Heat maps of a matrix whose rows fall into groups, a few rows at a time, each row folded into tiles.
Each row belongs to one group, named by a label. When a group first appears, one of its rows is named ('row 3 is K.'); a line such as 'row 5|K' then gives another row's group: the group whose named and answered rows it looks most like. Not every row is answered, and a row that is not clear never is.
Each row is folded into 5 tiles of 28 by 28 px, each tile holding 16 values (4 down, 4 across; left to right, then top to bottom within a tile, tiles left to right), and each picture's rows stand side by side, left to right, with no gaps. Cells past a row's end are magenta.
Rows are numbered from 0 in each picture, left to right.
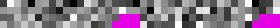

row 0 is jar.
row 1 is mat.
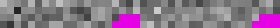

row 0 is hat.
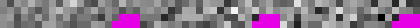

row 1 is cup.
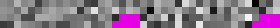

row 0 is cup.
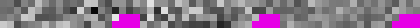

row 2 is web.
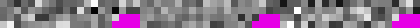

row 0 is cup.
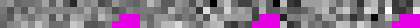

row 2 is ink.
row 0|jar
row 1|jar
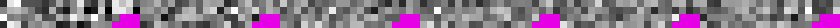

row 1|cup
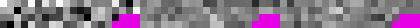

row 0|hat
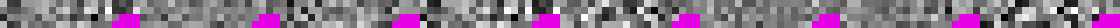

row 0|ink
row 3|ink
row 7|cup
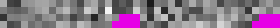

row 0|ink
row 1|mat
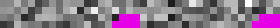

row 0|cup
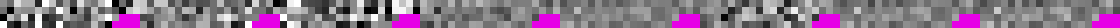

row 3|hat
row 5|cup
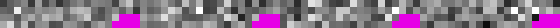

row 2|web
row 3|cup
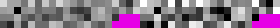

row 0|hat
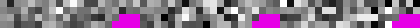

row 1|cup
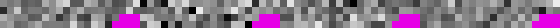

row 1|web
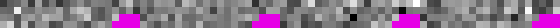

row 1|mat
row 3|ink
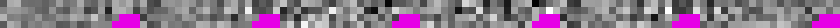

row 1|ink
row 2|web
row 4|ink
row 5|mat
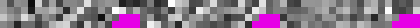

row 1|web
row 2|ink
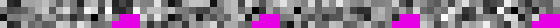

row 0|ink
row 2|hat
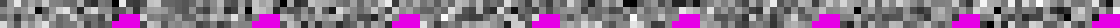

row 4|jar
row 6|hat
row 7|hat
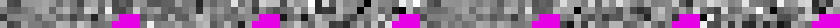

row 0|ink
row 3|ink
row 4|hat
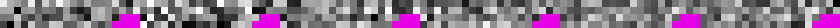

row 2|ink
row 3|mat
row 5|web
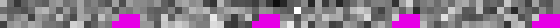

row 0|jar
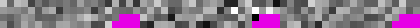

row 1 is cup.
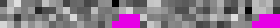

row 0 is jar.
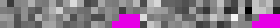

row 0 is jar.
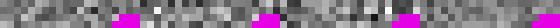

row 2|ink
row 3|mat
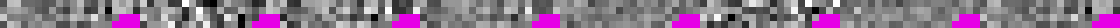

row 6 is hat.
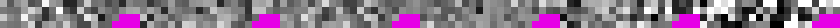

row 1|mat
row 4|ink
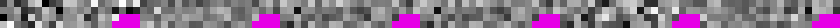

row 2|hat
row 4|cup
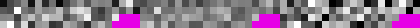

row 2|web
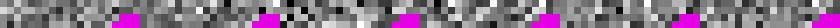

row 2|mat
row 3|web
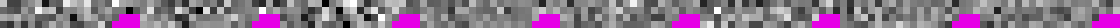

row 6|mat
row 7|hat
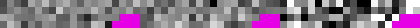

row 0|web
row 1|jar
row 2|jar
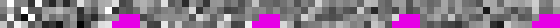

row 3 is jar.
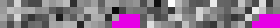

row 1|web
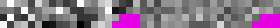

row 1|web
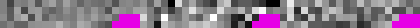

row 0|mat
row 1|jar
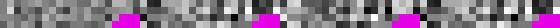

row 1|ink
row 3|ink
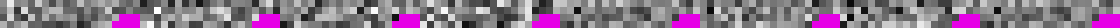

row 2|cup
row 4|hat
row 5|mat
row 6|mat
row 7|hat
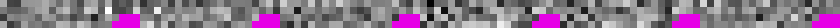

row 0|ink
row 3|mat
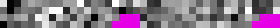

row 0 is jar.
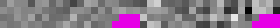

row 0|jar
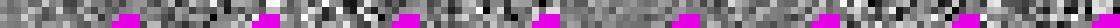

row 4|web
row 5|web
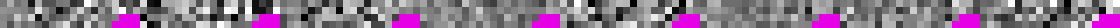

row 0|jar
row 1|ink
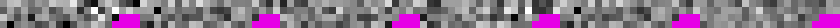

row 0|cup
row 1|hat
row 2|web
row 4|hat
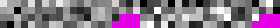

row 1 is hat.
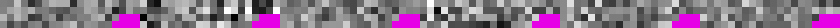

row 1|ink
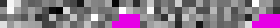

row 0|jar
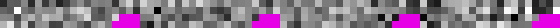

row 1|hat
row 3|ink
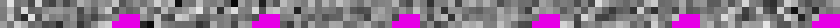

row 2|hat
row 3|mat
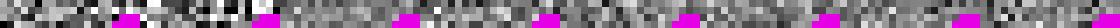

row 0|cup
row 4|cup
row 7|mat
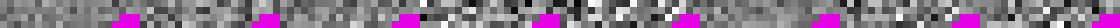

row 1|mat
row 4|web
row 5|mat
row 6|web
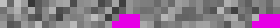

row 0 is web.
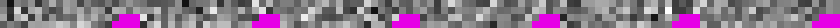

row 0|mat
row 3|web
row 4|ink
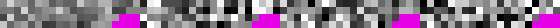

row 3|web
